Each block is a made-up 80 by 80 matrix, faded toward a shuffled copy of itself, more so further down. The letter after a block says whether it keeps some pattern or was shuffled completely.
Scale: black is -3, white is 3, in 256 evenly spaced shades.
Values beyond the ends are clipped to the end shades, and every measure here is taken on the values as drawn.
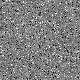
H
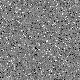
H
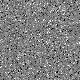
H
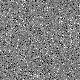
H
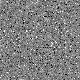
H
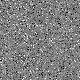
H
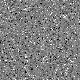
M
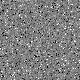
H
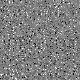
M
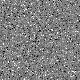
H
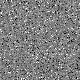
H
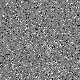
H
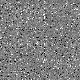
M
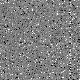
M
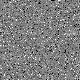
M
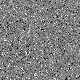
H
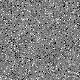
M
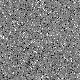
H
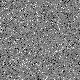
H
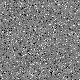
H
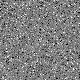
H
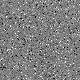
H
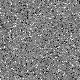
H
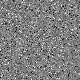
M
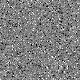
M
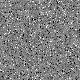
H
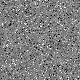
H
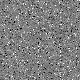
M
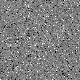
M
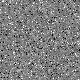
H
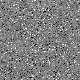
M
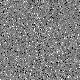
M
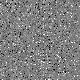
M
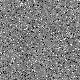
H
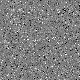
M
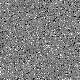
H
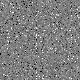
M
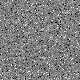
M
